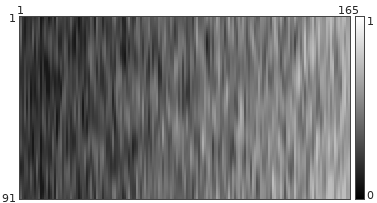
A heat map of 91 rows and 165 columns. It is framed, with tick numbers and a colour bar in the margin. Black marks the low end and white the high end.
The grain runs up and down. Overall the values sit about 40% of the way up the scale. Values rise toward the right.
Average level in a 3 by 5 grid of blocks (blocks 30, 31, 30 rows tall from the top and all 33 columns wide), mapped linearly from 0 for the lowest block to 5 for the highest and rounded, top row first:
0 1 2 3 5 | 0 1 3 4 5 | 0 1 3 4 5
